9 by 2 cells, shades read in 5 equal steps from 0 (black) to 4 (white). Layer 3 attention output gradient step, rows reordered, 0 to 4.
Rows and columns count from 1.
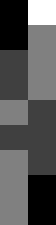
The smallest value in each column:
0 0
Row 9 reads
2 0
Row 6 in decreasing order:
1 1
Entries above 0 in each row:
1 1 2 2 2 2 2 1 1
